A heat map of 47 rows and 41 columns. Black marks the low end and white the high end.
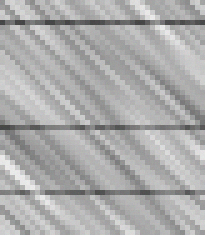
On average the colour sits 70% of the way up the scale. The values are skewed, with a long tail toward low values. Rows 5, 26 and 39 differ from the rows beside them. There is no overall slope.
